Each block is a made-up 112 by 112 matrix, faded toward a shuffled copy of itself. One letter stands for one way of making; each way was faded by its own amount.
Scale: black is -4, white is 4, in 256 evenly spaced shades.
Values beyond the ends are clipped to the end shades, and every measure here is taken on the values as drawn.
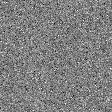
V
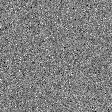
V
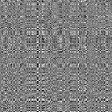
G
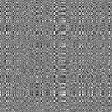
G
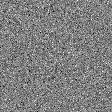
V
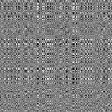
G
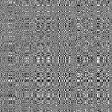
G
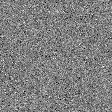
V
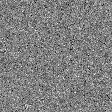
V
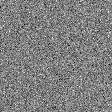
V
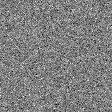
V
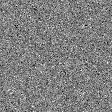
V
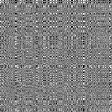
G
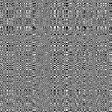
G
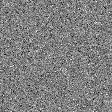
V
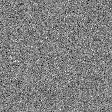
V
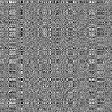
G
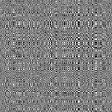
G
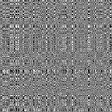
G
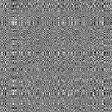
G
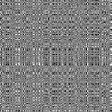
G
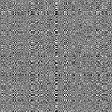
G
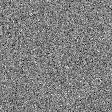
V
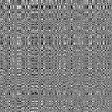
G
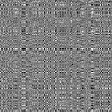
G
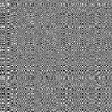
G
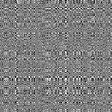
G
